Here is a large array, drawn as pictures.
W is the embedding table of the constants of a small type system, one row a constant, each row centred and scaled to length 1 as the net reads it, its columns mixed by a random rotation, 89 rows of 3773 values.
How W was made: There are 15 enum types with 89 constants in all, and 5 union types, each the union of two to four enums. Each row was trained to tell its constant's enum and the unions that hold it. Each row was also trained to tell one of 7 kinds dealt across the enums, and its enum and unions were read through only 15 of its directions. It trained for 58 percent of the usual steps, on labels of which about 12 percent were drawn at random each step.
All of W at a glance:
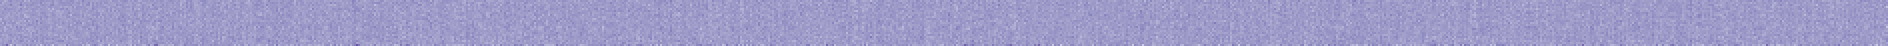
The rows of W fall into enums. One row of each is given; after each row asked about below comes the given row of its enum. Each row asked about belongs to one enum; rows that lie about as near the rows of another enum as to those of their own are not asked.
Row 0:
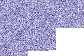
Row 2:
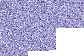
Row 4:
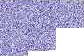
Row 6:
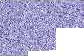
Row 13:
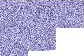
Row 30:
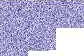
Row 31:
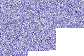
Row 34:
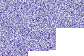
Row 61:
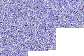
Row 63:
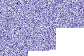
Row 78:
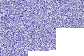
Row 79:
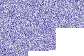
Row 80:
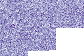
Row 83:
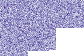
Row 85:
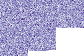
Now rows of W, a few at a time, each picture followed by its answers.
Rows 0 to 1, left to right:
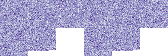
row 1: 63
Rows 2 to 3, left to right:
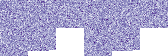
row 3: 83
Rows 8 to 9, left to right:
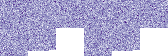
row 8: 78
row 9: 31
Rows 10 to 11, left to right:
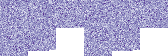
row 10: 63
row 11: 78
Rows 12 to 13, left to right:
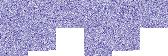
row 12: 31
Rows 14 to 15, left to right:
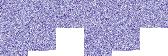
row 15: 85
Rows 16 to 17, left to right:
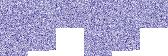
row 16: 31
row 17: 83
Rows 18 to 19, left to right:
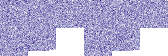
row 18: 63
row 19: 30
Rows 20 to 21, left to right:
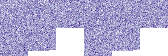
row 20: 61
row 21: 6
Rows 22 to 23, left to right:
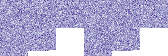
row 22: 34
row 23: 0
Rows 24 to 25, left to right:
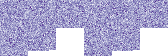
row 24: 83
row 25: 61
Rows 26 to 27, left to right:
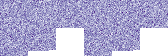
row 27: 85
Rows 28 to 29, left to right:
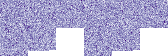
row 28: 6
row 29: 31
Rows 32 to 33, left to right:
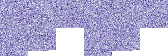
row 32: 31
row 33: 0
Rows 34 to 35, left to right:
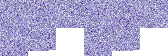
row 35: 13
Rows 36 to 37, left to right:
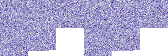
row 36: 2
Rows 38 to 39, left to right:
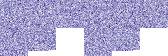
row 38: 78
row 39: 4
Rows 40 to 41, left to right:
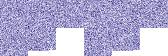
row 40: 30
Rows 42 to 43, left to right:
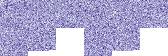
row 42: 83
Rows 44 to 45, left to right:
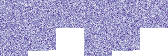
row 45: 85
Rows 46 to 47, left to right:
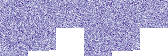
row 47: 0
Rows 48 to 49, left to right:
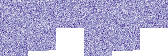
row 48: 30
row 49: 78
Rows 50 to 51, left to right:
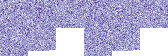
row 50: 13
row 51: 6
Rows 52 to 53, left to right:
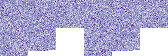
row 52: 85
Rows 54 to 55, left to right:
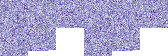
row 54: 34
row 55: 61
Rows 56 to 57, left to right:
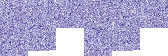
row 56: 80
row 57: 78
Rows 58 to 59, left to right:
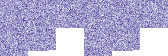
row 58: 0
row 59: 79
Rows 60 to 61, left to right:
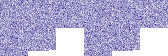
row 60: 2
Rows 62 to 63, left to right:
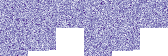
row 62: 6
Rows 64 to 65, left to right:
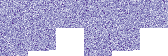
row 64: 0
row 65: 30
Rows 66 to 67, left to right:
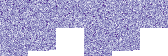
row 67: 80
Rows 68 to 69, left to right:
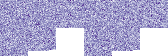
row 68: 79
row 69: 2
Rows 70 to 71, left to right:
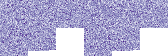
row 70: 80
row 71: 30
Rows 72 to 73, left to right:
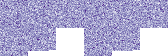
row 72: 34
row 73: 6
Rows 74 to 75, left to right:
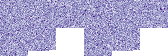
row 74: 85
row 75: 6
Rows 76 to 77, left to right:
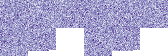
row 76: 34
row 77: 13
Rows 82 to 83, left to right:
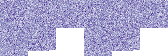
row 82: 83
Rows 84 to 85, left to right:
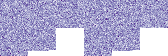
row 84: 0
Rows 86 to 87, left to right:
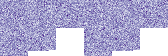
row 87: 63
